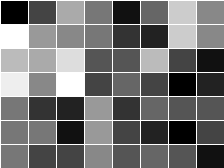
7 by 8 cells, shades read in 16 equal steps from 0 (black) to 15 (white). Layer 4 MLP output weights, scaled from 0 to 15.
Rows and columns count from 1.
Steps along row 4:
down up down up down down up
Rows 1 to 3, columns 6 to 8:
6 12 8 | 2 12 8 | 11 4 1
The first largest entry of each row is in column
7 1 3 3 4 4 4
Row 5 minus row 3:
-4 -7 -11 4 -2 -5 1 4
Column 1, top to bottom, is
0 15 11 14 7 7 7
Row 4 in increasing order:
0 2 4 4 6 8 14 15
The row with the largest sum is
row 2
